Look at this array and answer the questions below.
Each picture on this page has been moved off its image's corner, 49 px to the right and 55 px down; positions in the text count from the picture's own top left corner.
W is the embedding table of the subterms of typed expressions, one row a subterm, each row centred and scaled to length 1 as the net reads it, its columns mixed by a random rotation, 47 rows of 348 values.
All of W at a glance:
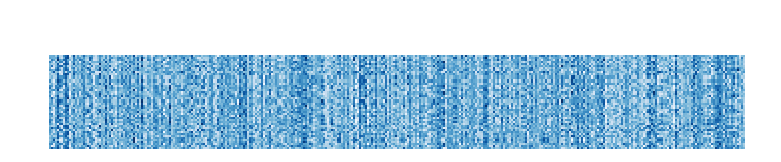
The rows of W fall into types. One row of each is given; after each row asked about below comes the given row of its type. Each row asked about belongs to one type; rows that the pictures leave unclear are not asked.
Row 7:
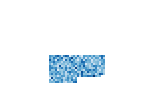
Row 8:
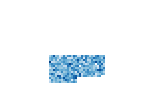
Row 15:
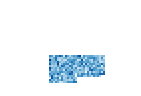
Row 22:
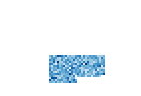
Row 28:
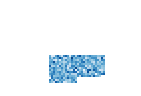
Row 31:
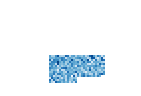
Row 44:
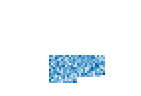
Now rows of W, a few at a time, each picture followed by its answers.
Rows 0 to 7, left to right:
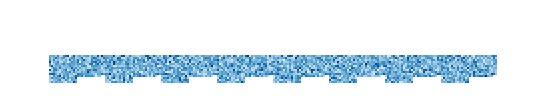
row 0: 8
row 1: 31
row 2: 22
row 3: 15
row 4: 28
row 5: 22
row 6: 28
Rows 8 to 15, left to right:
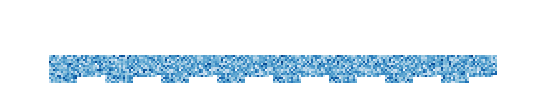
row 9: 28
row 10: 22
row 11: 22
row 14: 22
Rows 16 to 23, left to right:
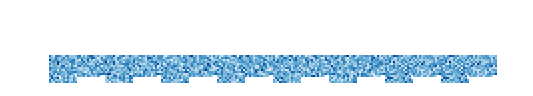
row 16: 31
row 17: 8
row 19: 28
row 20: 31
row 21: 44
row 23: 22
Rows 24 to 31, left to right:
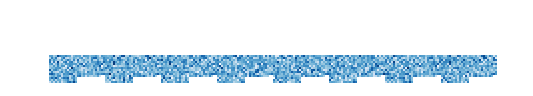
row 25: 31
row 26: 31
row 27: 44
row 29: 44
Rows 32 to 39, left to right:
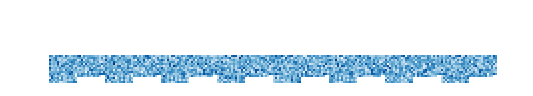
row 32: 15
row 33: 31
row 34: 15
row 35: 28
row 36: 7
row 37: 15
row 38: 44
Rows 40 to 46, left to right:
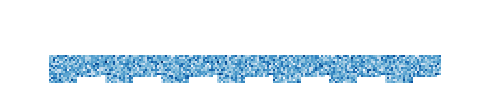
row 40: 22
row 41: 8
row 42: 8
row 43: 8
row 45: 28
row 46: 7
